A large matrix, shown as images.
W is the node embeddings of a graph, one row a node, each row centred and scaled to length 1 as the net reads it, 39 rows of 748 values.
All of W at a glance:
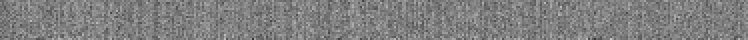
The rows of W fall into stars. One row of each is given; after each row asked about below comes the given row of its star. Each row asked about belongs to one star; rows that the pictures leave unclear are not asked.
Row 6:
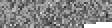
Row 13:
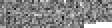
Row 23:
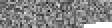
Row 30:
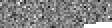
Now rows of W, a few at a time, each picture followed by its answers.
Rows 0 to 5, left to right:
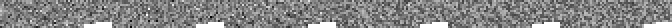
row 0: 23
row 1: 30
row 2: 6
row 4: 6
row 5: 23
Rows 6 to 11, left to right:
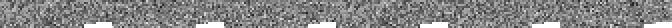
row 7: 30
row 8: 30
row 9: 6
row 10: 30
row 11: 23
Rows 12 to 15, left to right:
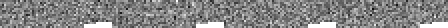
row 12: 30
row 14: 30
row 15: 30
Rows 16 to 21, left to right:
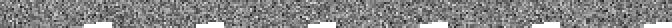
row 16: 6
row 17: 6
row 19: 23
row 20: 30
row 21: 6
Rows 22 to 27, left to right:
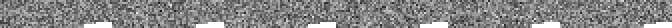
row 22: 13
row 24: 30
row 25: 6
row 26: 23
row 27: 13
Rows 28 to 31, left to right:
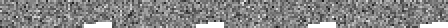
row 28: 23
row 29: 6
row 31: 23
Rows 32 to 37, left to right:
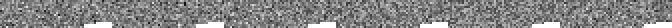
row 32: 6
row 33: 23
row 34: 6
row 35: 6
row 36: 30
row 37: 30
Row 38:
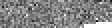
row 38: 13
